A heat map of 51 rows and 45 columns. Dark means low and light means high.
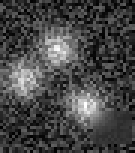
Average level on the scale: 30%. Slope: none. Bumps: three. Odd patch: calmer, in the bottom right. Stripes: none.
